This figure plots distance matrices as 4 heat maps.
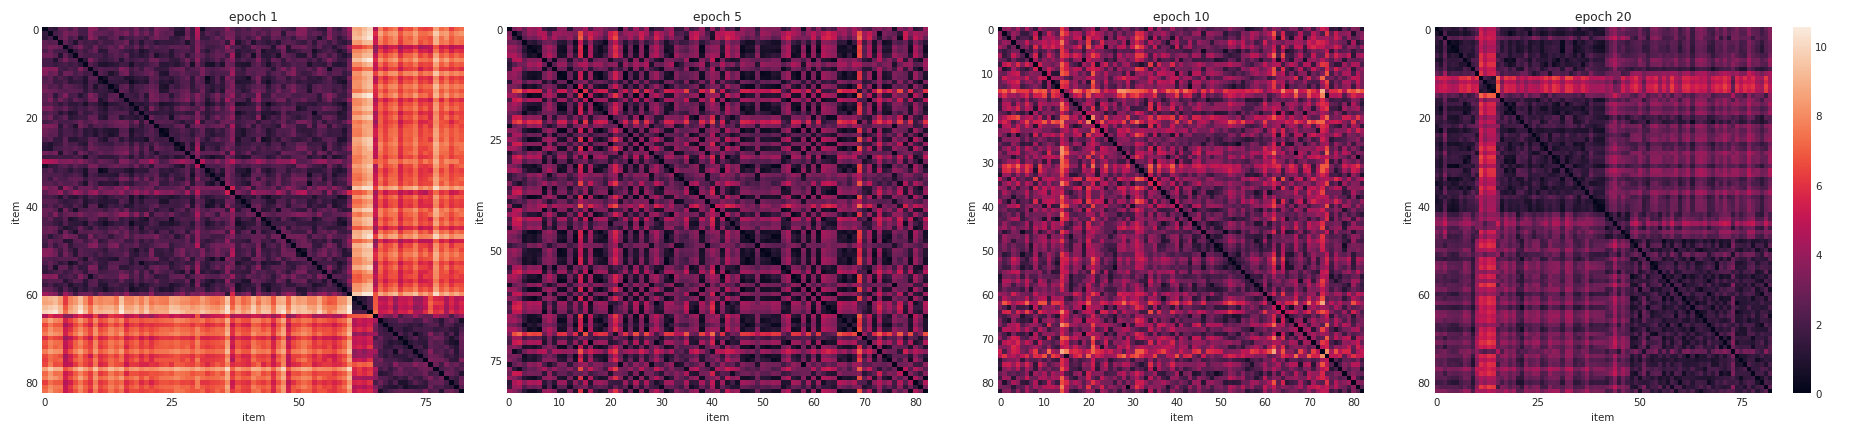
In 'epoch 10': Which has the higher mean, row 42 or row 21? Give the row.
21
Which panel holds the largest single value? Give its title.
epoch 1
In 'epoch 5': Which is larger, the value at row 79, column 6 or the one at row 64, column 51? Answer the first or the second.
the second
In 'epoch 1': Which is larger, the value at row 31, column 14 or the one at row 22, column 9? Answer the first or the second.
the first
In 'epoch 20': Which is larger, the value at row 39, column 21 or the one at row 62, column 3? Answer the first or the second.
the second
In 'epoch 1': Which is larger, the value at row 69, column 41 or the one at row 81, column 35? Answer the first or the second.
the first
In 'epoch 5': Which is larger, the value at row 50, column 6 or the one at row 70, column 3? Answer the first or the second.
the second
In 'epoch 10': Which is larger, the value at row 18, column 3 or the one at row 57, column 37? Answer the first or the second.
the first
